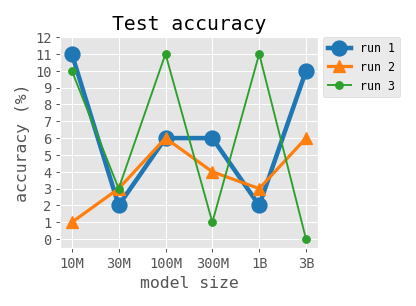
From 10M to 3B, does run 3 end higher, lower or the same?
lower
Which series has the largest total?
run 1
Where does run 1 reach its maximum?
10M
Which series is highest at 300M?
run 1
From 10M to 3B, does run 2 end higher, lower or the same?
higher
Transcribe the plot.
Title: Test accuracy
x-axis: model size, ticks 10M 30M 100M 300M 1B 3B
y-axis: accuracy (%), ticks 0 1 2 3 4 5 6 7 8 9 10 11 12
Legend: run 1, run 2, run 3
Values:
run 1: 11 2 6 6 2 10
run 2: 1 3 6 4 3 6
run 3: 10 3 11 1 11 0
